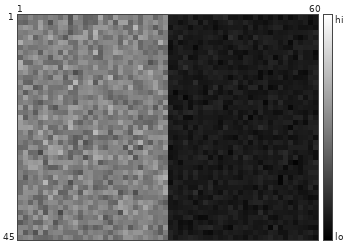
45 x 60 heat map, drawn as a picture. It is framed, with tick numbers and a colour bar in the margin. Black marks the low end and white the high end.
The table splits into one row of 2 panels. Panel 1,1: middling, fine-grained. Panel 1,2: very low, fine-grained, faint in contrast.
